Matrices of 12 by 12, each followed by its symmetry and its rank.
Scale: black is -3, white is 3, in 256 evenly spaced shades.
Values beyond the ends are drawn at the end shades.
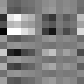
neither, rank one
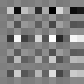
neither, rank one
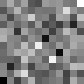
antisymmetric, full rank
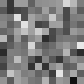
neither, full rank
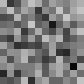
neither, full rank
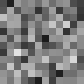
neither, full rank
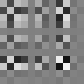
symmetric, rank one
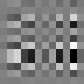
neither, rank one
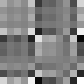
symmetric, rank one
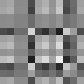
symmetric, rank one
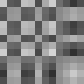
symmetric, rank one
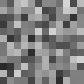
antisymmetric, full rank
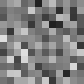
antisymmetric, full rank
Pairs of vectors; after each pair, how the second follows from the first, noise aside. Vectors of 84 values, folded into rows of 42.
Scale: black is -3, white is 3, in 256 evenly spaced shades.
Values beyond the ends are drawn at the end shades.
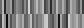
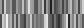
sign-scrambled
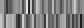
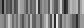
reversed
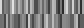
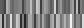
reversed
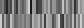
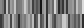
shuffled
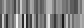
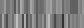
shrunk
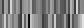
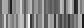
sign-scrambled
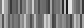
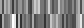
reversed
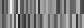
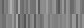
shrunk
